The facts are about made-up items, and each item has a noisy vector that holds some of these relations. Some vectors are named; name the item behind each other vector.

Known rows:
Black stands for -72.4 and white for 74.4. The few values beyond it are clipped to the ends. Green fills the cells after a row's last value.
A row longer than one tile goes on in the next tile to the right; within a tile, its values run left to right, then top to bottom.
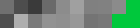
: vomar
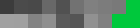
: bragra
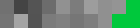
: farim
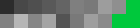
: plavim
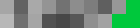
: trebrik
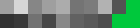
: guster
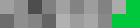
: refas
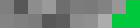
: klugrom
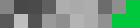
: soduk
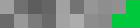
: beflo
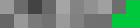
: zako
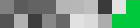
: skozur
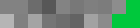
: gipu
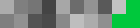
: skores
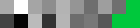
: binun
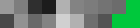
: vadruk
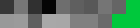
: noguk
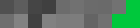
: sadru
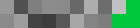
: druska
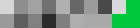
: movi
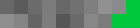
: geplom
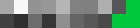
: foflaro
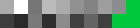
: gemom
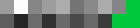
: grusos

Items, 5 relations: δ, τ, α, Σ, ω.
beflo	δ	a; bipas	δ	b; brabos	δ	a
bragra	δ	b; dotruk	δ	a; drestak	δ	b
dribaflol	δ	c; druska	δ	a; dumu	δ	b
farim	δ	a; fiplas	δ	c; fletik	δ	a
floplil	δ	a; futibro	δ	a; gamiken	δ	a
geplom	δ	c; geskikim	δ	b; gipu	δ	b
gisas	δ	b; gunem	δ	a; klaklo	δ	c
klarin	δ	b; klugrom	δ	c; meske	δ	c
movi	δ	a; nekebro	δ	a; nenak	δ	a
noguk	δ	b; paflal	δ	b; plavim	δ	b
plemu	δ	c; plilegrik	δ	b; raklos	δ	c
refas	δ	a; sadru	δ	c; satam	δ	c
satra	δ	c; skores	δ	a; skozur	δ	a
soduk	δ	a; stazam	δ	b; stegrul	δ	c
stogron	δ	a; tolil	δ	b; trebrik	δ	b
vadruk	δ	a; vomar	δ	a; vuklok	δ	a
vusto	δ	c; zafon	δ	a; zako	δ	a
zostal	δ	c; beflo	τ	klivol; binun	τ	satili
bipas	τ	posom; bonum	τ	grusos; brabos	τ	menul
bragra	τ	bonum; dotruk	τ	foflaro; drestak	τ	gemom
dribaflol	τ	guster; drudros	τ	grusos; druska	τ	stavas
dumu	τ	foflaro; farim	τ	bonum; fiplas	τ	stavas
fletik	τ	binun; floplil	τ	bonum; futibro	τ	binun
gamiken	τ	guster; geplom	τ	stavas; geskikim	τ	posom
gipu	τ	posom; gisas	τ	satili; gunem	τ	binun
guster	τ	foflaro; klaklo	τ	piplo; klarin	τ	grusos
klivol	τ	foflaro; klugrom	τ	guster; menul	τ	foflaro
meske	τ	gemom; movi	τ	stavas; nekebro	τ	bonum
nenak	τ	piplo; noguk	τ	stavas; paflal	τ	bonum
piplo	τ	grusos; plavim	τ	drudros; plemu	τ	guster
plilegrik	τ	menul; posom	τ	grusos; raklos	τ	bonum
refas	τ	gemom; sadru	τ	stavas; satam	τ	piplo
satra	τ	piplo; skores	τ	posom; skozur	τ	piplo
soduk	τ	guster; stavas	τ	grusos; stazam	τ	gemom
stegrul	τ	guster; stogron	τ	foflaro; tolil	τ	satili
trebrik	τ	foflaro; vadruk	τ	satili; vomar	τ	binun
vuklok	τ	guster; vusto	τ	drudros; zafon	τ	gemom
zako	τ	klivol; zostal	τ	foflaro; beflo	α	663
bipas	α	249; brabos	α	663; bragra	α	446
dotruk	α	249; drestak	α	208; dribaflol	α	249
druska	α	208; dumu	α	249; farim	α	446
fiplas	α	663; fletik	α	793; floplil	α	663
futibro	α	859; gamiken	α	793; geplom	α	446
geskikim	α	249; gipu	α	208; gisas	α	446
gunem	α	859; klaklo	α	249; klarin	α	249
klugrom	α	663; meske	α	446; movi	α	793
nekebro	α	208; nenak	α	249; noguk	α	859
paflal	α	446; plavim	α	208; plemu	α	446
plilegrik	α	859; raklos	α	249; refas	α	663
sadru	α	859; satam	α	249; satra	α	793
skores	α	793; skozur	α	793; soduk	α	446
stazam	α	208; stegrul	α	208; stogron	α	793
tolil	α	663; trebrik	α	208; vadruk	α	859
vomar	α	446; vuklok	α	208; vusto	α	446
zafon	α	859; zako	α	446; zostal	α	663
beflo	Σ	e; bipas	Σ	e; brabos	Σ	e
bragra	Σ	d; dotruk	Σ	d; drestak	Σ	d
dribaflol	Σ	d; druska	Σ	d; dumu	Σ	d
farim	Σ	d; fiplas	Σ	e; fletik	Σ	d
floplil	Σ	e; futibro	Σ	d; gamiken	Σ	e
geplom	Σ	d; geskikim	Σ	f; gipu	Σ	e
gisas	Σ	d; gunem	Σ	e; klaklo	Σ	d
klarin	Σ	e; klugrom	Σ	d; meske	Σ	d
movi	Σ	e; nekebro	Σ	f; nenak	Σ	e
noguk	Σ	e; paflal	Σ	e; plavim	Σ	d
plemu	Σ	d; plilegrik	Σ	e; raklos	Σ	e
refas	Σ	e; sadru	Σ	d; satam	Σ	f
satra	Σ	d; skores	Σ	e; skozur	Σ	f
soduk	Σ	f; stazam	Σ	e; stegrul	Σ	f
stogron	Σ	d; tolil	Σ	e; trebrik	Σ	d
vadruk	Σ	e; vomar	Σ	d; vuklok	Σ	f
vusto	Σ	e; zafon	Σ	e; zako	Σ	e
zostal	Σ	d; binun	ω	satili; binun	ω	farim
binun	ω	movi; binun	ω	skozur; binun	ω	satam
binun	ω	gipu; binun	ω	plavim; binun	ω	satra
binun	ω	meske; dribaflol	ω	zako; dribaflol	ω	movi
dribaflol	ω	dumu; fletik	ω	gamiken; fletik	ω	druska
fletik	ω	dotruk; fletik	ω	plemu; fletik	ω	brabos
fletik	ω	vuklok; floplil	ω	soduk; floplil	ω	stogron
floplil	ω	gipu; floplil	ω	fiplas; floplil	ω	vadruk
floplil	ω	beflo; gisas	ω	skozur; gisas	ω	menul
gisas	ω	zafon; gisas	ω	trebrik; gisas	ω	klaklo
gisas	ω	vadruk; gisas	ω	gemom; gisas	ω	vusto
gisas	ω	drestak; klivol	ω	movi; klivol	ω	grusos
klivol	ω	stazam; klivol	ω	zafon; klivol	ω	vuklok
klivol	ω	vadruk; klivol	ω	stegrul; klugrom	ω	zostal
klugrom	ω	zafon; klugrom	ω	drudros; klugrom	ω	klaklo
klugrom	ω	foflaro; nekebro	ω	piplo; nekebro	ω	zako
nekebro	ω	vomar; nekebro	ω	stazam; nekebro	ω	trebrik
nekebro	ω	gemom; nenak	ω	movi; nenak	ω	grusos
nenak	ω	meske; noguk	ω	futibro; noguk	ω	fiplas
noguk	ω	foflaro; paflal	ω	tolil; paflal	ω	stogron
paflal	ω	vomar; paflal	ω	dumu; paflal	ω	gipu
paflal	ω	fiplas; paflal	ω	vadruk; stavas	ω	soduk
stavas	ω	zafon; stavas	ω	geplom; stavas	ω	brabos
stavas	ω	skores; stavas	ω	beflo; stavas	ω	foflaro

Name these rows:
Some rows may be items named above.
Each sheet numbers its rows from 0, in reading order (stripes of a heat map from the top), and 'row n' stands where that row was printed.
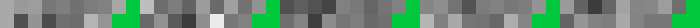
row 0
fiplas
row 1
gamiken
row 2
sadru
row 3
gipu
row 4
zako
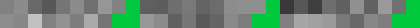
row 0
tolil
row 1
geplom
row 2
gisas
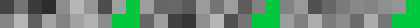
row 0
geskikim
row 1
dotruk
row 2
stazam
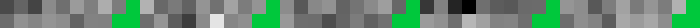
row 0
meske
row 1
gamiken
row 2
plemu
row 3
noguk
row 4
refas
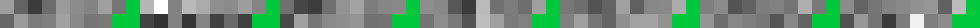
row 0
zako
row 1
gemom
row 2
vomar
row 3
nenak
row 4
floplil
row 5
vusto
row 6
fletik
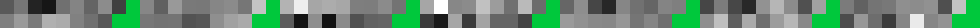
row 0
plilegrik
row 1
satra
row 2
klivol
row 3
satili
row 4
bipas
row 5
geskikim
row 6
fletik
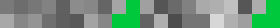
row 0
drestak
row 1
vuklok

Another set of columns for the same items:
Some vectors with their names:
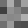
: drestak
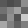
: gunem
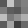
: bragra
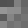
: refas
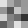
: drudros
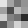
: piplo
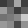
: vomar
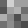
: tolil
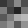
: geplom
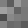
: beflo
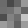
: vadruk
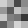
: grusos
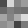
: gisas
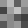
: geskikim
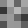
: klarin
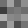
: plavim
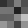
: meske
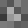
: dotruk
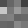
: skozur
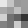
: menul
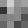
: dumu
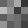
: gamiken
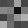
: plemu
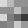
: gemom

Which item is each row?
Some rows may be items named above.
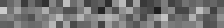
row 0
skozur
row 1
nekebro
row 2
bragra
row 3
farim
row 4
stazam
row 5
sadru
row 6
vusto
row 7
zako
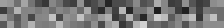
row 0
gipu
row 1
zafon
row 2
zafon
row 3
farim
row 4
dribaflol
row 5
klugrom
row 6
geplom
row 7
klaklo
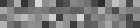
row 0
fletik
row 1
gisas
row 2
futibro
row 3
nekebro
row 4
plilegrik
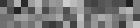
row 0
satra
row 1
trebrik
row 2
paflal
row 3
druska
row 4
nenak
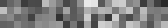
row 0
skozur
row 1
fiplas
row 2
stegrul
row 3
klivol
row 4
binun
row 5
movi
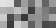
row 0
klivol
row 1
drestak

